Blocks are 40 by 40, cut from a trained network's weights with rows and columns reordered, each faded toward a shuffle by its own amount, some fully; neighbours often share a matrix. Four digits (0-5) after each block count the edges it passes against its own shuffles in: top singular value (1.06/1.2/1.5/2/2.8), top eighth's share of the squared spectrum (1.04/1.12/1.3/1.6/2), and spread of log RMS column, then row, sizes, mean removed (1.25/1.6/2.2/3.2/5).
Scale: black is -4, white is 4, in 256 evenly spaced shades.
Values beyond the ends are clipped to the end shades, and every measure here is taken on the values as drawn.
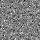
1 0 0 0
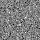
0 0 0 0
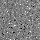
0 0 0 0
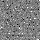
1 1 0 0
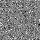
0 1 0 0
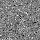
0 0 0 0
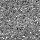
1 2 0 0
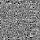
2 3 2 1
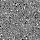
0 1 0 0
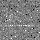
2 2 0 1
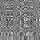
4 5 3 2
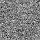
2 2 0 0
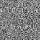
3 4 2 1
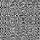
4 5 2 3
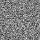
2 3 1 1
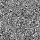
2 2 0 0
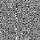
3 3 2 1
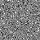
2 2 0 0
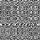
4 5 3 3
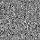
2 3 1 1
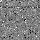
2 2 0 1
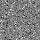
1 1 0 0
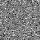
2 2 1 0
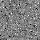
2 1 0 0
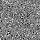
2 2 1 0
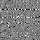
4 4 0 2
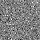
2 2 0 0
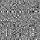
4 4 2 2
